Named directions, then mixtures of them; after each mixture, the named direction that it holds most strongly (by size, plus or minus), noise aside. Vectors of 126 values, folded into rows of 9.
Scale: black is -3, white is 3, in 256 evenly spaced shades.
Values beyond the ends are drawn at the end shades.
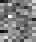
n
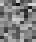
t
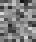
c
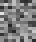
c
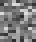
t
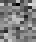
t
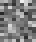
c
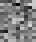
t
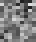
t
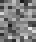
c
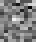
t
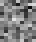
t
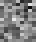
t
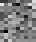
n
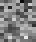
c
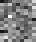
n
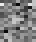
t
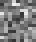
t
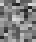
t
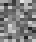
c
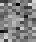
n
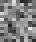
c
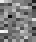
n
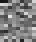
n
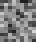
c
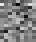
t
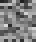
c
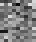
n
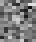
t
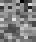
c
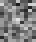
t
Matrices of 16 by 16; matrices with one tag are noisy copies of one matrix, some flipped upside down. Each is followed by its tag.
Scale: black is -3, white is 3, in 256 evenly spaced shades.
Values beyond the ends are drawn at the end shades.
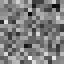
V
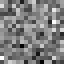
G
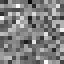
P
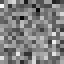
G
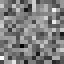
G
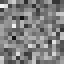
G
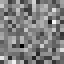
G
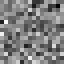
V
